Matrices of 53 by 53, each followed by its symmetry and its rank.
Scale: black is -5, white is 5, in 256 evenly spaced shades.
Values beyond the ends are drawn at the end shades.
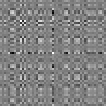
symmetric, rank two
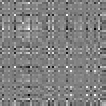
symmetric, rank three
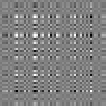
symmetric, rank one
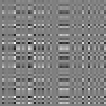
neither, rank one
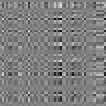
neither, rank two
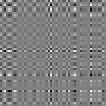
symmetric, rank one
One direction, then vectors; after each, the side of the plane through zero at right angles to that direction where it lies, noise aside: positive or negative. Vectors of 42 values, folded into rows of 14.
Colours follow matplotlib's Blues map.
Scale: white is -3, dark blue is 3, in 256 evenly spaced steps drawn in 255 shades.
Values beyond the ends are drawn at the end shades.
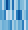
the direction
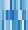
negative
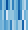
positive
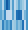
positive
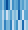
positive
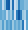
positive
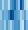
negative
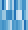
negative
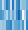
positive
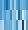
positive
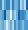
positive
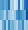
positive
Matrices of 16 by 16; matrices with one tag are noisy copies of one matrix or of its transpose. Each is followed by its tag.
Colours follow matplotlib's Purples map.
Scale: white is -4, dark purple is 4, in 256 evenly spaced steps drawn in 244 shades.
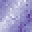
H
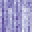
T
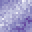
H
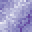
H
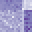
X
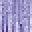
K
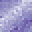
H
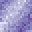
H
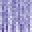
K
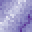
H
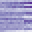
K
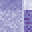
X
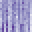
K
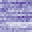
T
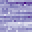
T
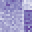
X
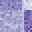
X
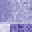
X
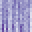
K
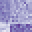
X
